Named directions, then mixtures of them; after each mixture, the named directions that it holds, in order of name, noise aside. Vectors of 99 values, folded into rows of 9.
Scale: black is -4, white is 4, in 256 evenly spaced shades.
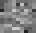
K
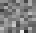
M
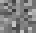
K, M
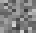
K, M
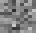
K, M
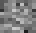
K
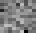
K, M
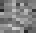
K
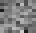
K, M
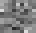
K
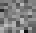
K, M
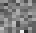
M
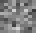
K, M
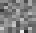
M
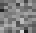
K, M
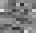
K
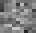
K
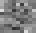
K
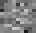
K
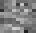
K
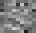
K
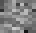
K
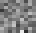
M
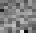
K, M
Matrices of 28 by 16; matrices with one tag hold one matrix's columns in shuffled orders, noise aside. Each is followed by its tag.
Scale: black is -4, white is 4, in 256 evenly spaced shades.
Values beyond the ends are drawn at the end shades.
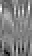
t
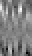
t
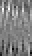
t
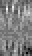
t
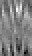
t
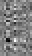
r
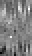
t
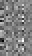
r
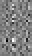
r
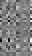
r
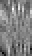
t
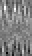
t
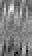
t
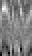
t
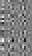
r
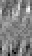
t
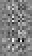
r
